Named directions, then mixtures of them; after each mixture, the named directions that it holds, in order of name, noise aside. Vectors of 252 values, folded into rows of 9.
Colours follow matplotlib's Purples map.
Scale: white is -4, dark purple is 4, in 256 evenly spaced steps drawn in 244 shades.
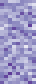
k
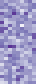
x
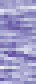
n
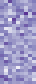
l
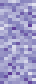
k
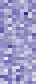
l, x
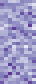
k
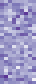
k, l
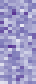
x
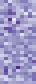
l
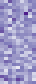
l, x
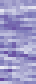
n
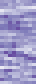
n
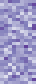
k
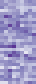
n, x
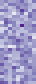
x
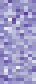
l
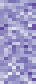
k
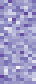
l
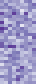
x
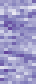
n, x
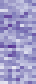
n, x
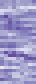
n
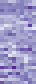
k, n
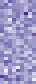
l, x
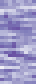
n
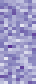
k, x
